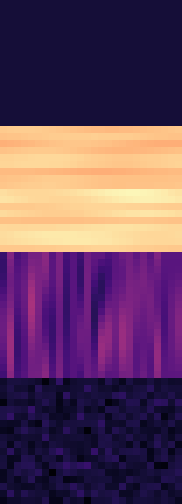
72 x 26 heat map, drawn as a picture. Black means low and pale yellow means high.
It is made of 4 by 1 panels. Panel 1,1: very low, flat. Panel 2,1: very high, streaked across, faint in contrast. Panel 3,1: low, streaked downward. Panel 4,1: very low, fine-grained, faint in contrast.
